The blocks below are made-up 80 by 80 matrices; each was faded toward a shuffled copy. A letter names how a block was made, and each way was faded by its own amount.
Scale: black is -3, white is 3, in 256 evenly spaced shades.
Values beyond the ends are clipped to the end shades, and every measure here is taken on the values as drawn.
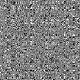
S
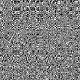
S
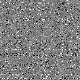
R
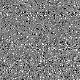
R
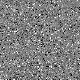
R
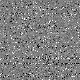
R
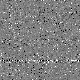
R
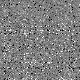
R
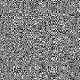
S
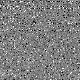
R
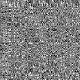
S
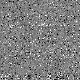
R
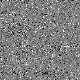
R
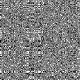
S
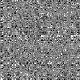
S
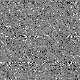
R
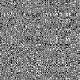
S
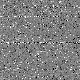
R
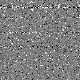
R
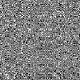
S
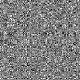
S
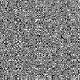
S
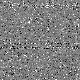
R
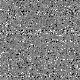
R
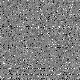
R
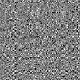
S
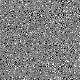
R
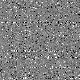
R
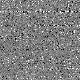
R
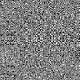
S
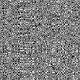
S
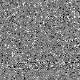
R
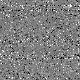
R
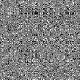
S
